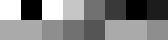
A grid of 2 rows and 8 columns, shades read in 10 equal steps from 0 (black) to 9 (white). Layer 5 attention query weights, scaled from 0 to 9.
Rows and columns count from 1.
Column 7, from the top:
0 6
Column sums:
15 6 14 11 7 8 6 6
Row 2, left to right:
6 6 5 4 3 6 6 5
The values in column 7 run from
0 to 6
